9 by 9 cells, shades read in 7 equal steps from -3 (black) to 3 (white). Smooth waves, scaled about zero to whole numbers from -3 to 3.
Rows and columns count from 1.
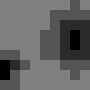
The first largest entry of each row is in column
1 1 1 1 1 3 4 3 3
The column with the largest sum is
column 4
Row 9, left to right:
-1 -1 0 0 0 0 0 0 0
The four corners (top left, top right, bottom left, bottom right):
0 0 -1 0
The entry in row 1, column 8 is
-1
